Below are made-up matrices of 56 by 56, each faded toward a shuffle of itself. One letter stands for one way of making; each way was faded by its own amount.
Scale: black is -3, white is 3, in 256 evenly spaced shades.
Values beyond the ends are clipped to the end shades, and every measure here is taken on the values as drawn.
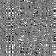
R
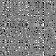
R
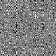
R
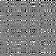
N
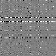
N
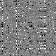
R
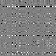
N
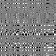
N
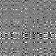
N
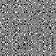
R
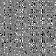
R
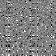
R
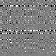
N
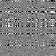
N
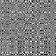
N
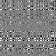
N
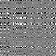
N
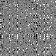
R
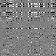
N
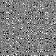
R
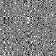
R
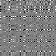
N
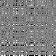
N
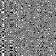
R
